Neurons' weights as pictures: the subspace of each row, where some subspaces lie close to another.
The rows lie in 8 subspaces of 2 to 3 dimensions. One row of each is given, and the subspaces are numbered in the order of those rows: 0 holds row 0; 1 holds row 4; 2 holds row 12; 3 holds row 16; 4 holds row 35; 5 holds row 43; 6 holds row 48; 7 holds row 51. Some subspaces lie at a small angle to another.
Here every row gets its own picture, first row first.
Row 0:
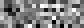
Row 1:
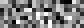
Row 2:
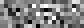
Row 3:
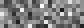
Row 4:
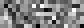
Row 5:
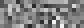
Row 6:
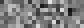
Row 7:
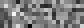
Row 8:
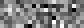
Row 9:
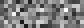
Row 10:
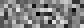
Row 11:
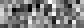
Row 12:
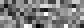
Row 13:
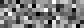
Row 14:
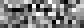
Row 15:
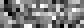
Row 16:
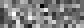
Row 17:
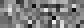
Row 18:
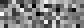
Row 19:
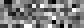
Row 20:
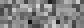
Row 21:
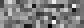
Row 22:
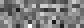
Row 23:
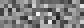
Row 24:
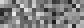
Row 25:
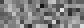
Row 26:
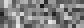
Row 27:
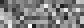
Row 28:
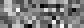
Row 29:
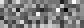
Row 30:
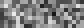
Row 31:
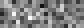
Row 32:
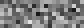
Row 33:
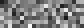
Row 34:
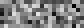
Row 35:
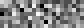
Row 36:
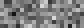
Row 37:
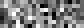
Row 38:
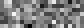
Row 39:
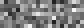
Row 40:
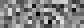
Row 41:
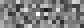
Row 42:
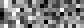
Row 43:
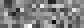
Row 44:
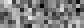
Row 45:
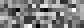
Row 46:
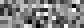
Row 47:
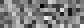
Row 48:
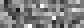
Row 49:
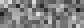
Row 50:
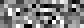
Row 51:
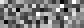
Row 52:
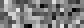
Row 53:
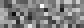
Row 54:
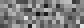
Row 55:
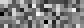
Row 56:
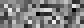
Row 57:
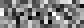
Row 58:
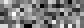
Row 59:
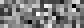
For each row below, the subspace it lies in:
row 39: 6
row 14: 2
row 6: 4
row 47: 4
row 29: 7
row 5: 0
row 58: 5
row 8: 0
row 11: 2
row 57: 1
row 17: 0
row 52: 6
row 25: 4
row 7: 7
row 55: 4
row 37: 3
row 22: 0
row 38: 5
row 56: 1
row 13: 6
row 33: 7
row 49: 6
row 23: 1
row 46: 2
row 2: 3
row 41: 7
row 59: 2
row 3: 4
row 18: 4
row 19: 5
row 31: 3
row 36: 5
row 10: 1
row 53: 3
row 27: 7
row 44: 6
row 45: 2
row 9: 7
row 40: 3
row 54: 7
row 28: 0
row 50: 3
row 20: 2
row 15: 6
